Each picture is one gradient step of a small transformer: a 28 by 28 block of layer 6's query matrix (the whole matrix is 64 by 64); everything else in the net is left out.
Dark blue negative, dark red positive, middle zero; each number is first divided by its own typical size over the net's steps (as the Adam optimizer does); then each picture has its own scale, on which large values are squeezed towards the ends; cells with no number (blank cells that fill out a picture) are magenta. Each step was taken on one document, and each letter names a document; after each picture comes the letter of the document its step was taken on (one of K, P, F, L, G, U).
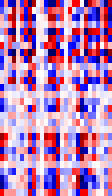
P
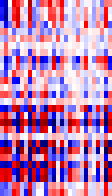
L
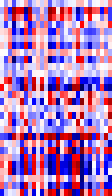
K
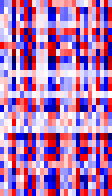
P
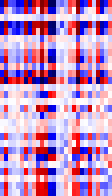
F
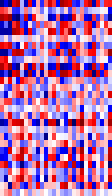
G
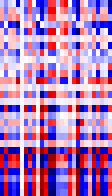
F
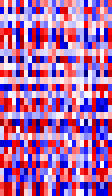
L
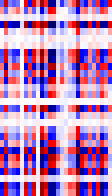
F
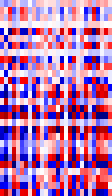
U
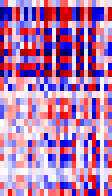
K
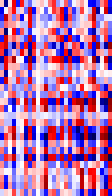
P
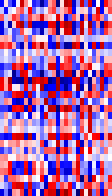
K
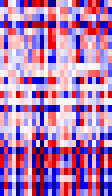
F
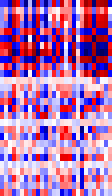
U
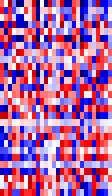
U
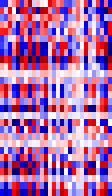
L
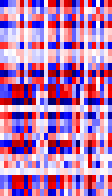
K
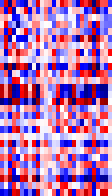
U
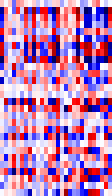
P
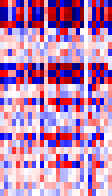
K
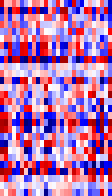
L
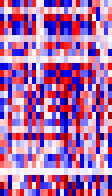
K
